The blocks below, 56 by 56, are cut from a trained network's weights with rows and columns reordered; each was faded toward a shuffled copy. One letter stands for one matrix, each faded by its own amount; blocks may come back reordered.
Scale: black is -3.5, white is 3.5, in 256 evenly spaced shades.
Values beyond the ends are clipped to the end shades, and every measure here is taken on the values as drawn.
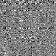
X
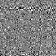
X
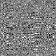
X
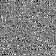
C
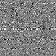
X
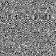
C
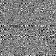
X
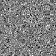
C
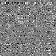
X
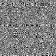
C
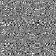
X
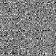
C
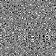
X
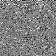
C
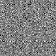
C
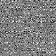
X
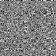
C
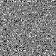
C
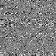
X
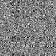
C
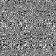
X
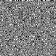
C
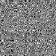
C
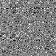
C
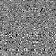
X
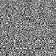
C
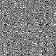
X
